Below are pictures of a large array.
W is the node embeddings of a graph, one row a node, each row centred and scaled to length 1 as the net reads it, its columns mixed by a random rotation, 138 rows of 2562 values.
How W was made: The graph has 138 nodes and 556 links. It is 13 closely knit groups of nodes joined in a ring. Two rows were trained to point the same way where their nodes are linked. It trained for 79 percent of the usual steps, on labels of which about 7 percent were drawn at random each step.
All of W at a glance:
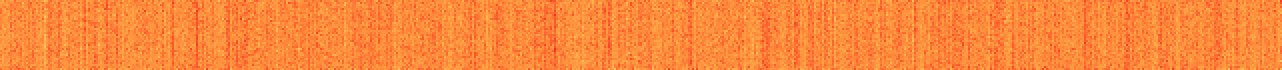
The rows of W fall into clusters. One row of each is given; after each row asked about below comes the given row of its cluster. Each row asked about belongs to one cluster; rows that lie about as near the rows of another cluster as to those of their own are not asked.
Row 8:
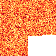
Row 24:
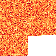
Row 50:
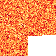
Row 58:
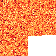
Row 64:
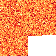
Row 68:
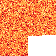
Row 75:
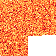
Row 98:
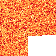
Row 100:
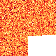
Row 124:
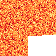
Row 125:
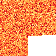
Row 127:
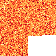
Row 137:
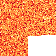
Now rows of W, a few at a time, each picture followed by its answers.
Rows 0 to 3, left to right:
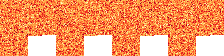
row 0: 98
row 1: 58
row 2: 127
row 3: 98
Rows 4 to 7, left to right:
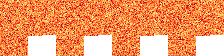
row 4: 50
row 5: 124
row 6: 68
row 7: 124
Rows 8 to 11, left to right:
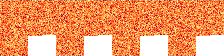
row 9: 50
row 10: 75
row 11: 24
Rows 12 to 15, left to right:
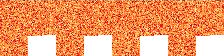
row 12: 100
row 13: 68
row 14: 75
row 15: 50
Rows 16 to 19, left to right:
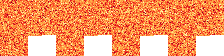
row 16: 137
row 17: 58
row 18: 58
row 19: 24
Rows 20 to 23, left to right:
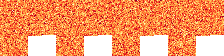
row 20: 64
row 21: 64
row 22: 100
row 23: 8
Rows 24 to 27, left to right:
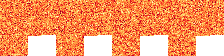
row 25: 125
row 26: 58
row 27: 100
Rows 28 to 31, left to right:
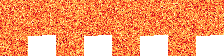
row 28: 100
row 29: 98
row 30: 100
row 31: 127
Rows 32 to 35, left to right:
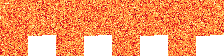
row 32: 127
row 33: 8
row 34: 68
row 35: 124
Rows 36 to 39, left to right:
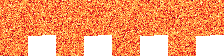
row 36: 68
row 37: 124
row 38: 68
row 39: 100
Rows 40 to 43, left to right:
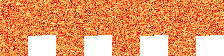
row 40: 64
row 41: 58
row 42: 127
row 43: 8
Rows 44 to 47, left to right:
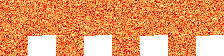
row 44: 50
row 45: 24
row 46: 100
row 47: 137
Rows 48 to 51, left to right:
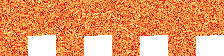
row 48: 100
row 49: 125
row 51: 75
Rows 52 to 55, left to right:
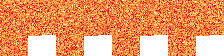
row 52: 125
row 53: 98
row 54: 68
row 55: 24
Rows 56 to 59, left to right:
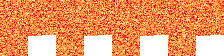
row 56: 64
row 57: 58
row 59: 8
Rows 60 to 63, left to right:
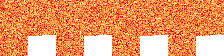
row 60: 50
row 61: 8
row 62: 137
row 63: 64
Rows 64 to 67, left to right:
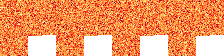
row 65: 58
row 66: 50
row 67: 75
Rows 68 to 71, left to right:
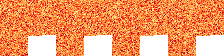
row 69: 125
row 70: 127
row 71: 98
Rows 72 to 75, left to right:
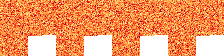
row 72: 64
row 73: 124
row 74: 125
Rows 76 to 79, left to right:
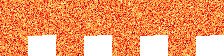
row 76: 100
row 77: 127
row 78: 64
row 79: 124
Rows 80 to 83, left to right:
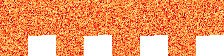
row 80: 58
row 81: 100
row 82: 98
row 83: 125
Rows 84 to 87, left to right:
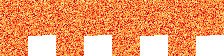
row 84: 64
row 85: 58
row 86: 124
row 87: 24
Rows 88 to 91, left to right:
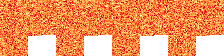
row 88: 64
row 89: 64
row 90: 127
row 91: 24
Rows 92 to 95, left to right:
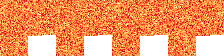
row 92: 75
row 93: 137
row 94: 127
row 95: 124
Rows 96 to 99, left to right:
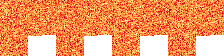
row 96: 127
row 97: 137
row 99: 98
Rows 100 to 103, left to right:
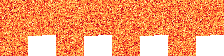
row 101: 98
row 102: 100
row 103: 8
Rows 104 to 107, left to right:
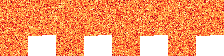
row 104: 24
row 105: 127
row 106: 137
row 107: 68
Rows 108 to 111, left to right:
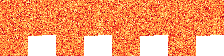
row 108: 24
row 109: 68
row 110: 124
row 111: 8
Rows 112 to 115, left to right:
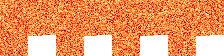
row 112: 127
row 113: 137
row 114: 125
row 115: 75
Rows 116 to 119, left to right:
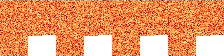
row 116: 75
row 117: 50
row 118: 58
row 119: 98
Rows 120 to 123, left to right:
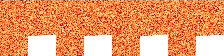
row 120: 24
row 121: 68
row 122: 125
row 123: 125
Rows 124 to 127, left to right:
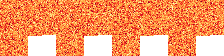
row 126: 24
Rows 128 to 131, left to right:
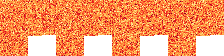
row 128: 75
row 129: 68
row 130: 98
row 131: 8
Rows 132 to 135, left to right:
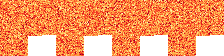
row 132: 50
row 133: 100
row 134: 124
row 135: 137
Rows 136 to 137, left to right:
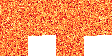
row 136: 68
